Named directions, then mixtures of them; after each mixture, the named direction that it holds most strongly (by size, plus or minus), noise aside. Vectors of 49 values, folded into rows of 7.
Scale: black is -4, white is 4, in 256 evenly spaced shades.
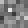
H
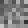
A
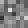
H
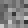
A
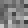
A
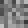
A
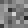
H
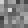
H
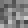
A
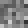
A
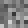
A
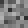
H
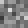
H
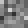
H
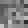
A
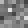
H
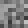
A
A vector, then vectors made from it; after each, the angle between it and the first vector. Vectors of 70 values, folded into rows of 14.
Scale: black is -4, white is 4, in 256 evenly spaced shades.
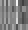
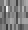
partly opposed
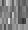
partly aligned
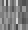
nearly parallel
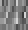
partly aligned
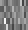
orthogonal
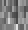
partly opposed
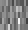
orthogonal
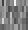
orthogonal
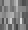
partly aligned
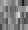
partly aligned
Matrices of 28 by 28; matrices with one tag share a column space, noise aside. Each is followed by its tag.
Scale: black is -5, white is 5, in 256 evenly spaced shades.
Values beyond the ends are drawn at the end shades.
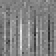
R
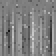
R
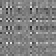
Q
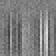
R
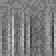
R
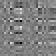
Q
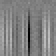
R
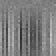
R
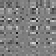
Q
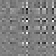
Q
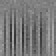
R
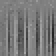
R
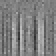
R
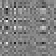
Q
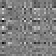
Q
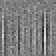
R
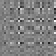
Q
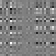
Q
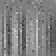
R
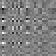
Q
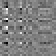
Q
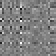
Q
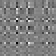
Q
